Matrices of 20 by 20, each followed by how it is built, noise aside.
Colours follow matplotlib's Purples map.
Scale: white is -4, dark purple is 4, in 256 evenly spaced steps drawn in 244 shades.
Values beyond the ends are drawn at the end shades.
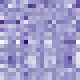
low rank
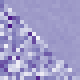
lower triangular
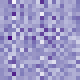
low rank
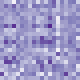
low rank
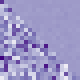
lower triangular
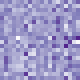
low rank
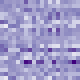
low rank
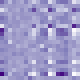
low rank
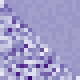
lower triangular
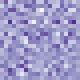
low rank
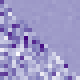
lower triangular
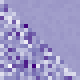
lower triangular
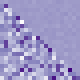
lower triangular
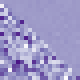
lower triangular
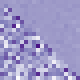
lower triangular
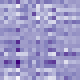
low rank
